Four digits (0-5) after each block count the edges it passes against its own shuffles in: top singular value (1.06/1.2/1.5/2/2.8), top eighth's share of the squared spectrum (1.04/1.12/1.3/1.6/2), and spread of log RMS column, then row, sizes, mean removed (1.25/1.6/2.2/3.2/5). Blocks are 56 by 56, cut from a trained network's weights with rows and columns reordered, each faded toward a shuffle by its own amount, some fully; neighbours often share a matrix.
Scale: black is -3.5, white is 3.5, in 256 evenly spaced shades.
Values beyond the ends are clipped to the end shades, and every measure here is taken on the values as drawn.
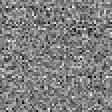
3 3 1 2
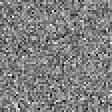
0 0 0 0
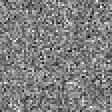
1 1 0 1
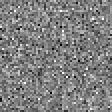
0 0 0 0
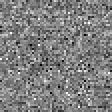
2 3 1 1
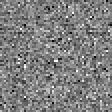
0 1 1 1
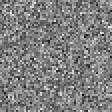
0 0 0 0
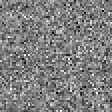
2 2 1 0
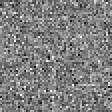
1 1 0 0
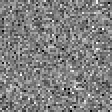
0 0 0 0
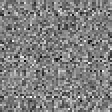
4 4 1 3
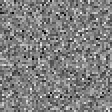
2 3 0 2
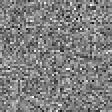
3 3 0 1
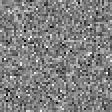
0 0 0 0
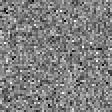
0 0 0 0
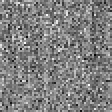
1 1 0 0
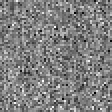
1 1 0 0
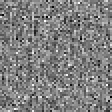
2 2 0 1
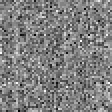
2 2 0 1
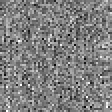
2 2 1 1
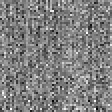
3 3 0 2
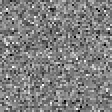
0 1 1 0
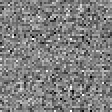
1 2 1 1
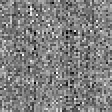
2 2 1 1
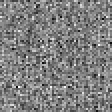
2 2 0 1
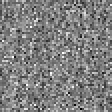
1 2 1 1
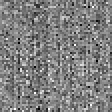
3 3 1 1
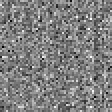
2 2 0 1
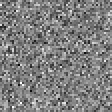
2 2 0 1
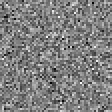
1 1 0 0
